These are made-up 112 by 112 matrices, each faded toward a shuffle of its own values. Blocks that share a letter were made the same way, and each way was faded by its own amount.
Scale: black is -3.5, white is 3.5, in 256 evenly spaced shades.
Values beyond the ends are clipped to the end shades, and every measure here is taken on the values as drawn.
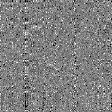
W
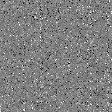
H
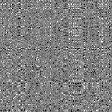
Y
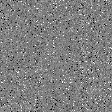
H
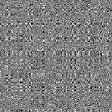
Y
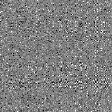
W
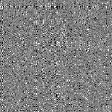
W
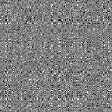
Y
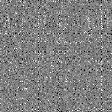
W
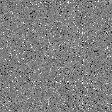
H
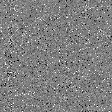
H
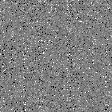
H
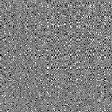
Y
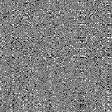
W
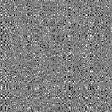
Y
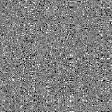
W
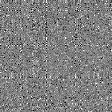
W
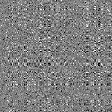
Y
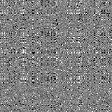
Y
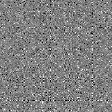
W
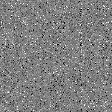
H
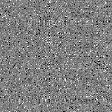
W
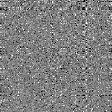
W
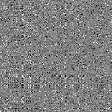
W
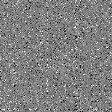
H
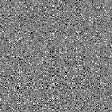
W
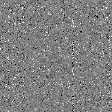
H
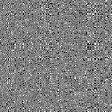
Y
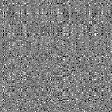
Y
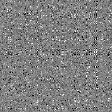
W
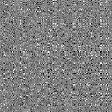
Y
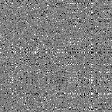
W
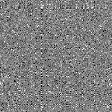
W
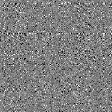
W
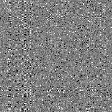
W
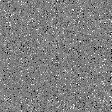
H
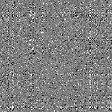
W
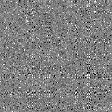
W
